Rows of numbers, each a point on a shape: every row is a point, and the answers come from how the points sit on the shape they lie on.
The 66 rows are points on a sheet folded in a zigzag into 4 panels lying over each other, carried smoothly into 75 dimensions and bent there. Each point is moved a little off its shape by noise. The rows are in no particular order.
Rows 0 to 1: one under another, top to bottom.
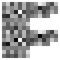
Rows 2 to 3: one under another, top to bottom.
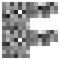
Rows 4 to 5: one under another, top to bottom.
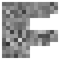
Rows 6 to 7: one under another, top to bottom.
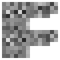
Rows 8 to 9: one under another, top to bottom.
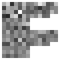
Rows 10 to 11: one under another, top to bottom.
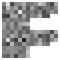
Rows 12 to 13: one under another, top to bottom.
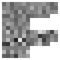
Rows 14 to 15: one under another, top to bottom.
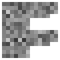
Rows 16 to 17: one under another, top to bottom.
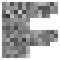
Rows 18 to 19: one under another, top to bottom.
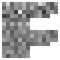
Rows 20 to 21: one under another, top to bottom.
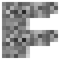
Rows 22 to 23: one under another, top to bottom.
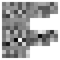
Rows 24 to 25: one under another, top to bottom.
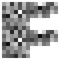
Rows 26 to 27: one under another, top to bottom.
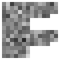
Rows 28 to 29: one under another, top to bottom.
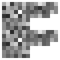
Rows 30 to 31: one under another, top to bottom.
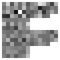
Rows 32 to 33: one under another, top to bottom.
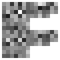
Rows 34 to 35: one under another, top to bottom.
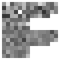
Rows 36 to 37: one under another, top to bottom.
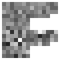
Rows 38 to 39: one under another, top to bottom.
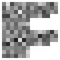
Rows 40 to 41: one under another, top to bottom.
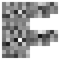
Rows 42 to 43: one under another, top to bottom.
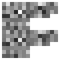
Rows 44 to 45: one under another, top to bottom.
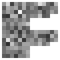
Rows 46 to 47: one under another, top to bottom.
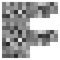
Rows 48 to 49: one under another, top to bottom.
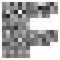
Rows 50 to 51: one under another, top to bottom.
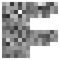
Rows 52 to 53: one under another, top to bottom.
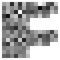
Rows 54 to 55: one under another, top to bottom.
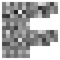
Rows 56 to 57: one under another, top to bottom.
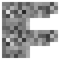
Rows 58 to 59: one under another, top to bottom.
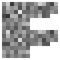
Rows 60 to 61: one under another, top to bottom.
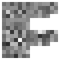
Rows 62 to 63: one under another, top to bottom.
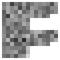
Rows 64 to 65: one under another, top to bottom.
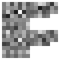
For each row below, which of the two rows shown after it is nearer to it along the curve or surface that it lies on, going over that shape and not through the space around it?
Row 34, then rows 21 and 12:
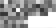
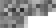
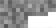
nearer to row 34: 12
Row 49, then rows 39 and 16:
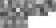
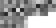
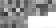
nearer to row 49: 16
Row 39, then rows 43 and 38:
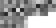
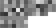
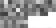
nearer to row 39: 43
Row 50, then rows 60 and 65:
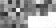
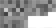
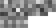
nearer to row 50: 60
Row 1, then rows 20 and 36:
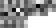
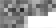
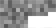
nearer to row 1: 20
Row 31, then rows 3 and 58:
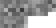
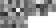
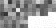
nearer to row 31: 3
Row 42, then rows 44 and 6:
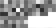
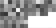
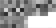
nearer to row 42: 44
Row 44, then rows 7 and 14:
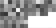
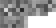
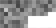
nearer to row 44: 14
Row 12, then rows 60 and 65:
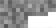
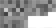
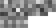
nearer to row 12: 65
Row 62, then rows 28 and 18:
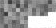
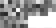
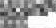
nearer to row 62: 28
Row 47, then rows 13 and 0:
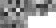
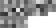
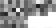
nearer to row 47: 0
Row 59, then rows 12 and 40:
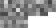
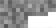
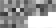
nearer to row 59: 12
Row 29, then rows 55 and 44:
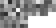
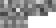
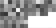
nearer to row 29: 44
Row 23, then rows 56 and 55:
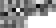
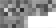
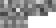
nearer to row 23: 56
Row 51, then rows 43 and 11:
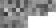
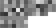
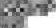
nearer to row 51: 43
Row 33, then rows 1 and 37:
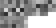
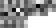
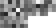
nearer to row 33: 1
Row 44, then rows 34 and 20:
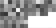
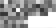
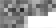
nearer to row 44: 34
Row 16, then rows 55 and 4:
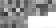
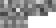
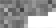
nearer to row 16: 4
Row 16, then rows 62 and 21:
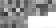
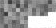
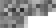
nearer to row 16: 62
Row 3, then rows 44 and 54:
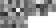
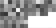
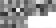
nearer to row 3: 54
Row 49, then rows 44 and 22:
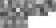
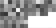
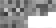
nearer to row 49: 44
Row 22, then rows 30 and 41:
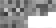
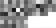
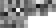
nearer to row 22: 30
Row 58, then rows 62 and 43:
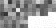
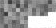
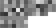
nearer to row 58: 62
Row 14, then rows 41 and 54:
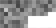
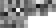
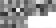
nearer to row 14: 54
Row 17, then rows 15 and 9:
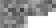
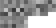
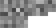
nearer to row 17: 15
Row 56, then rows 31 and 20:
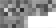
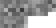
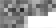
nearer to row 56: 20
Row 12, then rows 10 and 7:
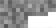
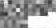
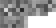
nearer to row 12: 10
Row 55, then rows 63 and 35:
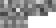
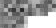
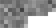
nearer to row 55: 35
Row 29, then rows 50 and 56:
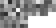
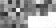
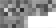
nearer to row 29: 50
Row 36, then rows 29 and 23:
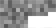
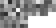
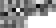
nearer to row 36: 29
